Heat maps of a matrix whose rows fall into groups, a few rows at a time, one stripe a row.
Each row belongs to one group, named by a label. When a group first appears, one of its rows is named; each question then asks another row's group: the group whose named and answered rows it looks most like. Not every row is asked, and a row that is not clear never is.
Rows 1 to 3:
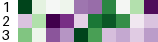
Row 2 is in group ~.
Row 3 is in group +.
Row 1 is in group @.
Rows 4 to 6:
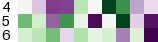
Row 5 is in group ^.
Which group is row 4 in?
~
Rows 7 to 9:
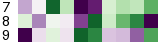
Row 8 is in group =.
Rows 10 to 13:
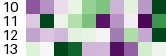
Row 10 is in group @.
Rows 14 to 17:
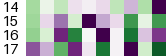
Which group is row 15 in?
@
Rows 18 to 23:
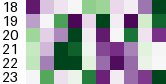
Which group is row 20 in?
^
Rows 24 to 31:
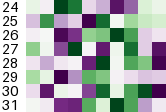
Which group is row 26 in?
~
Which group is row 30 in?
=
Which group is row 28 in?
=
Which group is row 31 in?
~
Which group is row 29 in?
+
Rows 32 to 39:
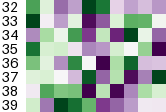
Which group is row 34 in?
=
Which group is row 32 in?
+
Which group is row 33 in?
@
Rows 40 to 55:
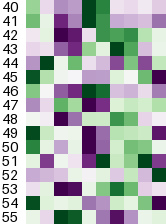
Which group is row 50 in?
@
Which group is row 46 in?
+
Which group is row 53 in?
~
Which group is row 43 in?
~
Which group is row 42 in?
~
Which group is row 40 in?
+
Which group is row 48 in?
~
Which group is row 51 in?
=
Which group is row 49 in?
@
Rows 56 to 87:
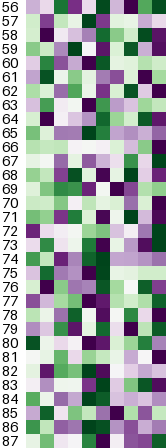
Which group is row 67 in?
@
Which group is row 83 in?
=
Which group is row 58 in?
=
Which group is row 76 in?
=
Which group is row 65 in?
+
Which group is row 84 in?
+
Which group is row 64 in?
=
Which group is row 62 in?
^
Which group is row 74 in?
+
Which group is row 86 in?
+
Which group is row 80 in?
@
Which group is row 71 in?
^
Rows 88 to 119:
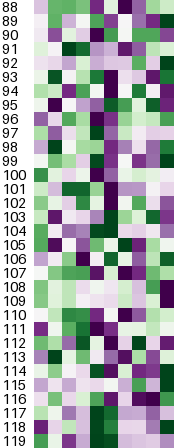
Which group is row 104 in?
+
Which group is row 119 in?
+
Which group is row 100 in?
@
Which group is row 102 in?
^
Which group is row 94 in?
^
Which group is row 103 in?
=
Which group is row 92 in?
@
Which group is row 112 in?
^
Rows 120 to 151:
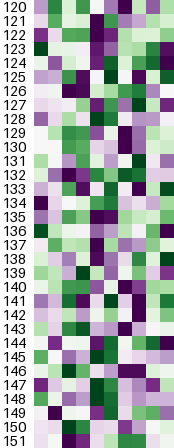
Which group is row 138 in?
@
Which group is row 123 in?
@
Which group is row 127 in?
=
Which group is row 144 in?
=
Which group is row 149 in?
=
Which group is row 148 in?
+
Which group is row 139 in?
^
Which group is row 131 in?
^
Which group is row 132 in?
~
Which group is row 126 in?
~
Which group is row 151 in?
~
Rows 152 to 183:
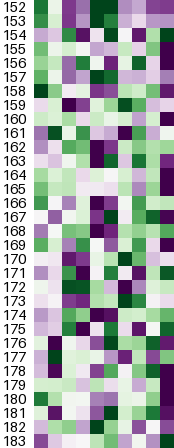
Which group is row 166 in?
@
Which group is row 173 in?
~
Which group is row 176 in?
=
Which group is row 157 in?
+
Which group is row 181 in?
=
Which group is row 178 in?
=
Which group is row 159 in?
~
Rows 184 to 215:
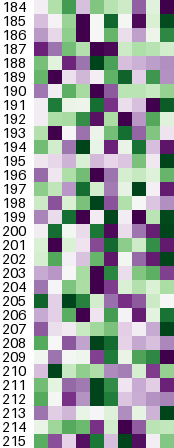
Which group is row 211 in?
+
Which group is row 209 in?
=
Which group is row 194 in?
^
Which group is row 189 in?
=
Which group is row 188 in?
+
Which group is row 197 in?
^
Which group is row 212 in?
+
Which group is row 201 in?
=
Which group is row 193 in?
=
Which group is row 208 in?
+
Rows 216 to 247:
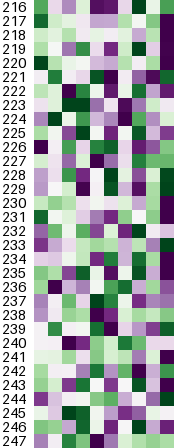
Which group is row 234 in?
=
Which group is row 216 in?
@
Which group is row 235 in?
^
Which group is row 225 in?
^
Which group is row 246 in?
^
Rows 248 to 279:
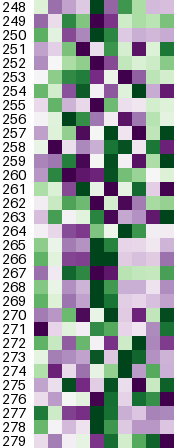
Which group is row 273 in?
~
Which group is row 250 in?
+
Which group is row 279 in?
=
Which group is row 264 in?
~
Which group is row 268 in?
+
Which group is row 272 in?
^
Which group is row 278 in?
+
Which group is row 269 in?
+
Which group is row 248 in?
~
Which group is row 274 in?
=
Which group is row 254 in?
^
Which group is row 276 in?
=
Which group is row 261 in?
^
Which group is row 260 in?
~
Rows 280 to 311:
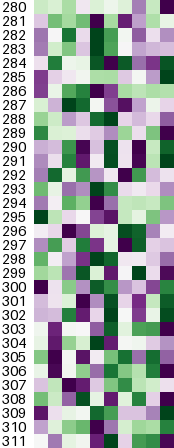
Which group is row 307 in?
~
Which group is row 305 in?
=
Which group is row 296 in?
~
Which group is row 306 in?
=
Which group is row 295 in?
@
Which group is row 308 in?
^
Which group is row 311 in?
=
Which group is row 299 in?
^
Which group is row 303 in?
=
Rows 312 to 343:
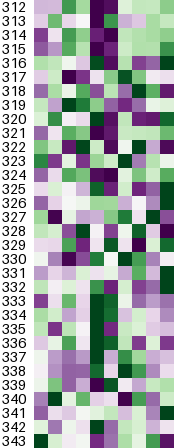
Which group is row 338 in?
~
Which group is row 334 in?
+
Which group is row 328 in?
^
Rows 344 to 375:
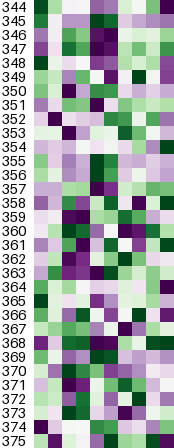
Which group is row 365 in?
@
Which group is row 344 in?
@
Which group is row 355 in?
+
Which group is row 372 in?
^
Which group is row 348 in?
@
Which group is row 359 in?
~
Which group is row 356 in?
+
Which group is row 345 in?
+
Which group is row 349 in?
^
